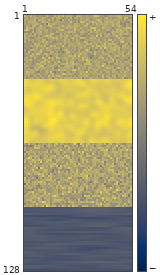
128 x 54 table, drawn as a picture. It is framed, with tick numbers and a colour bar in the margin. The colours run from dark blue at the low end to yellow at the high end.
It is made of 4 by 1 panels. Panel 1,1: high, fine-grained. Panel 2,1: very high, blotchy, faint in contrast. Panel 3,1: high, fine-grained. Panel 4,1: low, streaked across, faint in contrast.
